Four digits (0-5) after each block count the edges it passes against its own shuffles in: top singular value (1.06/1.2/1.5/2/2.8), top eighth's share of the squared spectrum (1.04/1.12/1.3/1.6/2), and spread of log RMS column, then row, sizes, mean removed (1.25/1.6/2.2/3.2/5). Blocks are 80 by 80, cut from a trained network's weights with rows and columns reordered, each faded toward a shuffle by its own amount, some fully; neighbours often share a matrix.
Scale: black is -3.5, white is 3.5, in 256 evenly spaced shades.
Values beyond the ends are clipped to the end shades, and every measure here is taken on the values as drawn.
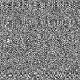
4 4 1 3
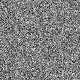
2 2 0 1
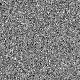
0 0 0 0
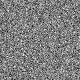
0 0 0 0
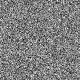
2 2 0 0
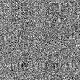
3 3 0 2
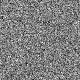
0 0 0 0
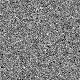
0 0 0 0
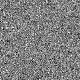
2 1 0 0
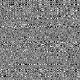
4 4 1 3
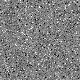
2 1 0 0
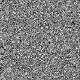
3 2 0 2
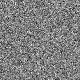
0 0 0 0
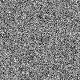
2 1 0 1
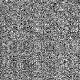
3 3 0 2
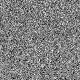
1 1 0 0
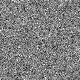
1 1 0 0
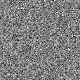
3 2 0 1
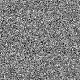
3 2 1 1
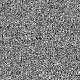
3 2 0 1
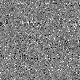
3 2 0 2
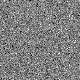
2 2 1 1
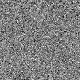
2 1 0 0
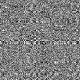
4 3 1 3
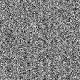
3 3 0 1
